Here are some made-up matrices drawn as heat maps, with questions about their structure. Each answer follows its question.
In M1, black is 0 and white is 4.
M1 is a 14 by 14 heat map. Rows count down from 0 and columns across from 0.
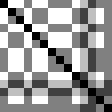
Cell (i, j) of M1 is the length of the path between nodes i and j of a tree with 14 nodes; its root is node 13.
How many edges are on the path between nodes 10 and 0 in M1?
3
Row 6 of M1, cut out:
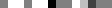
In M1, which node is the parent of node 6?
11
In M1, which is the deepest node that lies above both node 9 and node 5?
10
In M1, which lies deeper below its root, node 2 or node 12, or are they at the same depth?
the same depth
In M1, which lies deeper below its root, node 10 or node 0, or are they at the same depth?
node 0
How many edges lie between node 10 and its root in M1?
1
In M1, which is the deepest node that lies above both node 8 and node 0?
11
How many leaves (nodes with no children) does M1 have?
11
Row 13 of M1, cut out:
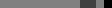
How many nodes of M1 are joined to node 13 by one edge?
2
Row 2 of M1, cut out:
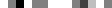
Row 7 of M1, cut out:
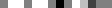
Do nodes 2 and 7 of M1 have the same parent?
no
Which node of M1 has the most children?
11
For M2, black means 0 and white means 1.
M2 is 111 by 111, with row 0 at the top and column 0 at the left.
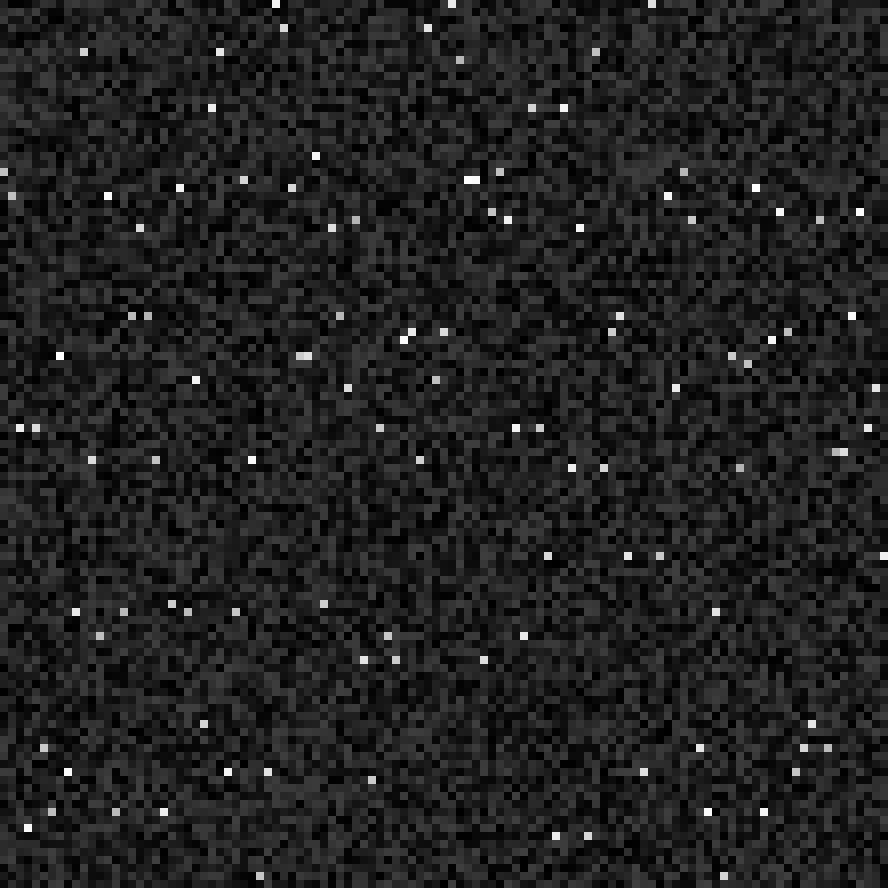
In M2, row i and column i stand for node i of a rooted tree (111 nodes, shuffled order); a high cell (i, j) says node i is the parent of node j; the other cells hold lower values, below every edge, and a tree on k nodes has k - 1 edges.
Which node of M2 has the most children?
53
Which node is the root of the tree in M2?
79
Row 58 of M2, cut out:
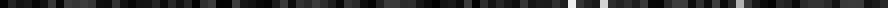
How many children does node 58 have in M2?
3
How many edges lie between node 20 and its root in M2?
5
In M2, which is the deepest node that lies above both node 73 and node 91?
44
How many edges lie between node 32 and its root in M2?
3
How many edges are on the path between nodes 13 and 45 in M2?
7
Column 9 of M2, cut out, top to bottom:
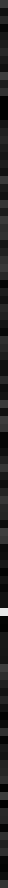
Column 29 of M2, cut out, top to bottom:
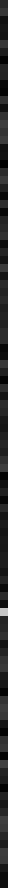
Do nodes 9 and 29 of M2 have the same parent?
yes
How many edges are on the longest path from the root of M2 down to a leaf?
37
